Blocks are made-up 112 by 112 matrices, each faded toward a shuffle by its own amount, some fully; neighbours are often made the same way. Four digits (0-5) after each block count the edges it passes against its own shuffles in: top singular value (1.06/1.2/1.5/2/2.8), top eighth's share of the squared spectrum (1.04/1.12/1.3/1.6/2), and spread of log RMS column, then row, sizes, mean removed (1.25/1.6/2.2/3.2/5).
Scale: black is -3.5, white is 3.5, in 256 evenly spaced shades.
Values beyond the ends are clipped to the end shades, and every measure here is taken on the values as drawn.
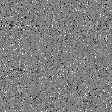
3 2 1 1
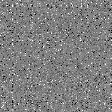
4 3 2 1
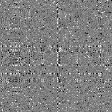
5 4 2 2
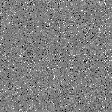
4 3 1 1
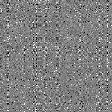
5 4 3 2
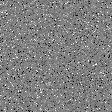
0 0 0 0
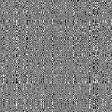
5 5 4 3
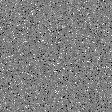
2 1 0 0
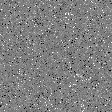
0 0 0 0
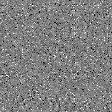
3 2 1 1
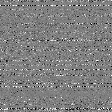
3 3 0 4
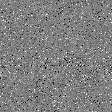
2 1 0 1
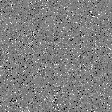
3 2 1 0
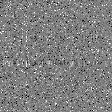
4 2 1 1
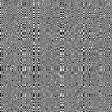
5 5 4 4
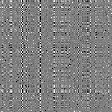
5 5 4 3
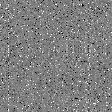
3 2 1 0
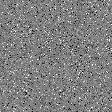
3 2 1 0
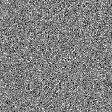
3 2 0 1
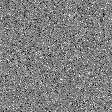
0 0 0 0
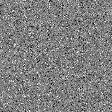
0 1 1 0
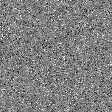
0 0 0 0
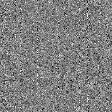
1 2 3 0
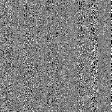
2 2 4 0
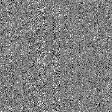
1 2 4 0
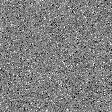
0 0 0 0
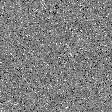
0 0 0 0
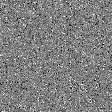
0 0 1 0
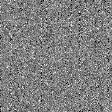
1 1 3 0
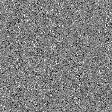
0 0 2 0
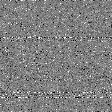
2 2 0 3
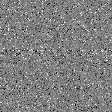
1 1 0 2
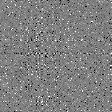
4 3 2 2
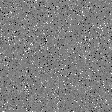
2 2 1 0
